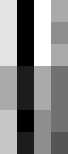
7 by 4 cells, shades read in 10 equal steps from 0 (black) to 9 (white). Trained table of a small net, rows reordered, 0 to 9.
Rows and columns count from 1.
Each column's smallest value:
6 0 5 3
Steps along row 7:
down up down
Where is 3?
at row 7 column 4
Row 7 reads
7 1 5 3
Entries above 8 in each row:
1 1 1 0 0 0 0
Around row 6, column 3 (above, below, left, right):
6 5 0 4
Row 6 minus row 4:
1 -1 -1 0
